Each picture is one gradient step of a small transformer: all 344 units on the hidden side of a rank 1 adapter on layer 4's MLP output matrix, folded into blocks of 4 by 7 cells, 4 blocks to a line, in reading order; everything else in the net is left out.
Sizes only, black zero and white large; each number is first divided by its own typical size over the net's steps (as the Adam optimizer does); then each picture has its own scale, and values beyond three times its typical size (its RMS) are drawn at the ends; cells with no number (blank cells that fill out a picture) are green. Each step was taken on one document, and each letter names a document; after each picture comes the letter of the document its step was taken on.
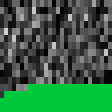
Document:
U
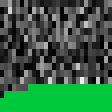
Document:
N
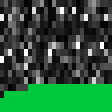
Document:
U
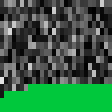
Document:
N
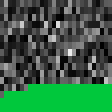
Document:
N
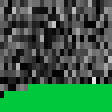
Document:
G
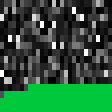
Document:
U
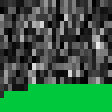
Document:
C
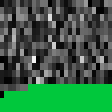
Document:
U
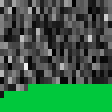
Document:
C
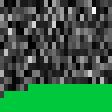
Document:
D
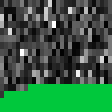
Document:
D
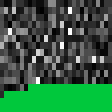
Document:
D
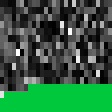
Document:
C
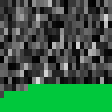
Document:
U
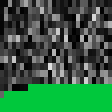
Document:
N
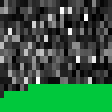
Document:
D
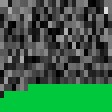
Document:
N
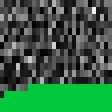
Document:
G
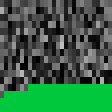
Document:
G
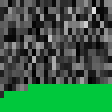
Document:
N
